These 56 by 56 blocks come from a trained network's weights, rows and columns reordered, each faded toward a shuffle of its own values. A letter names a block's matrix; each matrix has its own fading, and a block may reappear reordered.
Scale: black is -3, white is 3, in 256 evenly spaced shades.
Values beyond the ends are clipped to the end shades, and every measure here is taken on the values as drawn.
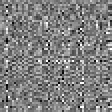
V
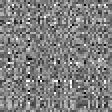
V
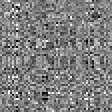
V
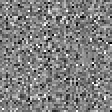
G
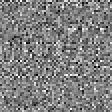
G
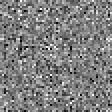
G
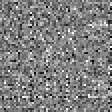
G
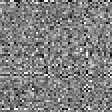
G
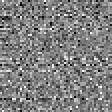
G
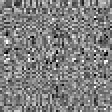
V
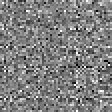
G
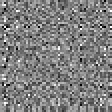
V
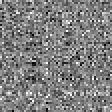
G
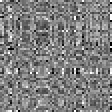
V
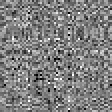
V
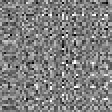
V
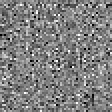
G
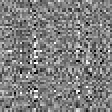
V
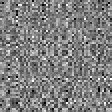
V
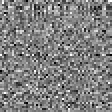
G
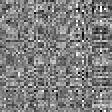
V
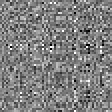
V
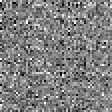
G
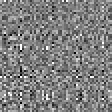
V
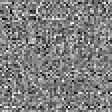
G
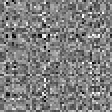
V
